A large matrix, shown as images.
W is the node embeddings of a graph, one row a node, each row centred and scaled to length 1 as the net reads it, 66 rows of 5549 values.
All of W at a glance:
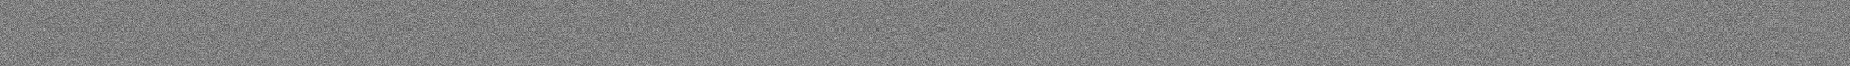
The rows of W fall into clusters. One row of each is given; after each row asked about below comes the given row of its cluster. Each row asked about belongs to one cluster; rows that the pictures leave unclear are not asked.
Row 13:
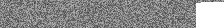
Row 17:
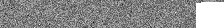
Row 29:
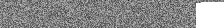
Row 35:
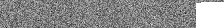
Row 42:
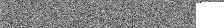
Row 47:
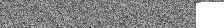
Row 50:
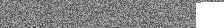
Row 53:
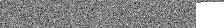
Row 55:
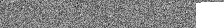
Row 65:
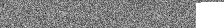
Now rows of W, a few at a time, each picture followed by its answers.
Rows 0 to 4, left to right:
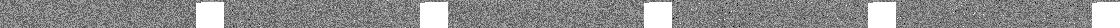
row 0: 17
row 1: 50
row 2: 55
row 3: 50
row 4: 50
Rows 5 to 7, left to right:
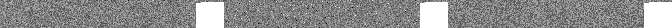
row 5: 29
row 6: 65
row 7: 35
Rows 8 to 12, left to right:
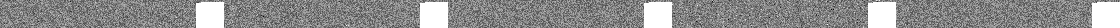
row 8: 47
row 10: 65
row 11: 17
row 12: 42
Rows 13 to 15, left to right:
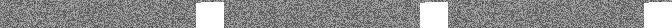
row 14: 50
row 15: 13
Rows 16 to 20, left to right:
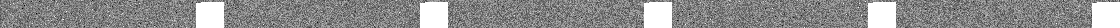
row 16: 53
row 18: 55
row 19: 50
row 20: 35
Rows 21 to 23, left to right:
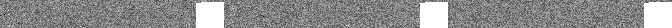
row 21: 50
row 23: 53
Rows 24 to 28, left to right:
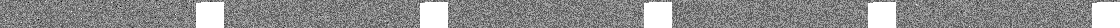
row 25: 47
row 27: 55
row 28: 29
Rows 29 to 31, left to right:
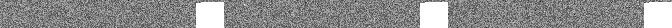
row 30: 29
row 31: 55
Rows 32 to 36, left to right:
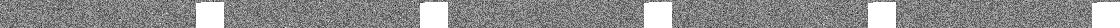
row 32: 35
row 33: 47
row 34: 13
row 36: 53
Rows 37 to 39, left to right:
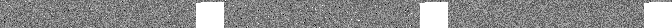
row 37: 65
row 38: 65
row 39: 17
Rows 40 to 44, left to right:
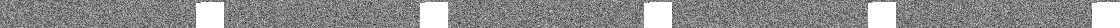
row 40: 35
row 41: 50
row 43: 47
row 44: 35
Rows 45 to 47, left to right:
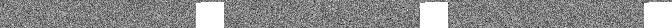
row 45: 65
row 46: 35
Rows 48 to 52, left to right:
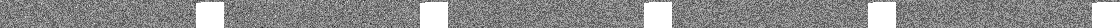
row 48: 47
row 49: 55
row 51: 13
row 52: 55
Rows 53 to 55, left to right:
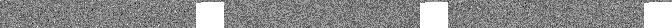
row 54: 17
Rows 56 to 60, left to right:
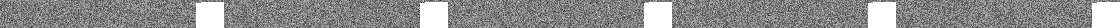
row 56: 55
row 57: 17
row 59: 47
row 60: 35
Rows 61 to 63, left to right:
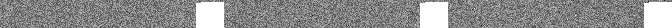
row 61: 42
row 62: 42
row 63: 17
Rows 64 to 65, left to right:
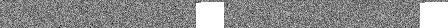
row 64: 47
